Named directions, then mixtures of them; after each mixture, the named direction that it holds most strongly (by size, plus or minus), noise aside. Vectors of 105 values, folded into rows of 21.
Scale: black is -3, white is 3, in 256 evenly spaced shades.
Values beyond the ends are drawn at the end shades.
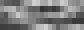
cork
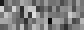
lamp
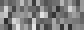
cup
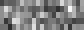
cup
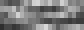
cork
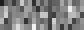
cup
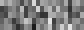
cup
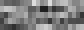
cork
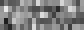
cup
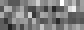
cork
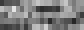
cork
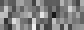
cup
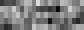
cork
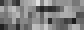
cork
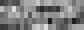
cork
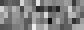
lamp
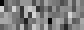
lamp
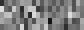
lamp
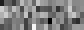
lamp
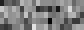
lamp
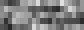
cork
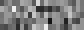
lamp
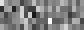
lamp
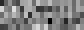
lamp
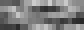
cork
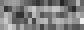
cork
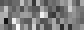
cup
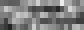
cork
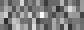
cup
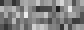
cork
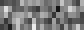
cup
